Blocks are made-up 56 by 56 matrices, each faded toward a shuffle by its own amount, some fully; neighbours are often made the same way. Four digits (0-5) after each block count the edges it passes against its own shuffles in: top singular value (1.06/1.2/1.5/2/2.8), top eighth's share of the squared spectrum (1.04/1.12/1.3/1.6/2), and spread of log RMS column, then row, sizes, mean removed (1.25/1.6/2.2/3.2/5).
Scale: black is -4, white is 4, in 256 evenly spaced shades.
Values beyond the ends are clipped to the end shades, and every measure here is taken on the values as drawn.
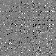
2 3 2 1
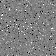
0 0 0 0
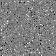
1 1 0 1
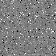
1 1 1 1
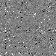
2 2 1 1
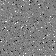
0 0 0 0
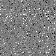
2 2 1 1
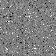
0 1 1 0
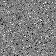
0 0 0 0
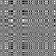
5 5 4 4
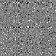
4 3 2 2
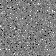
0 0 0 0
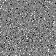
2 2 0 0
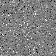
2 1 0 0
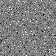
1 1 0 0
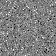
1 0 0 0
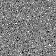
1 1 0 0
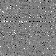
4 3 1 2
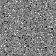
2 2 0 0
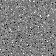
0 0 0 0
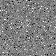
0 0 0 0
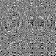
4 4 2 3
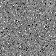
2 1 0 0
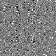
3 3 1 1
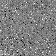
2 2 0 1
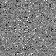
3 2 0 1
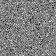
1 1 0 0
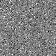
2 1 0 0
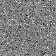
2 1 1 0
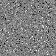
2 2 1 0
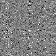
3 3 1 1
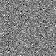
2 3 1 0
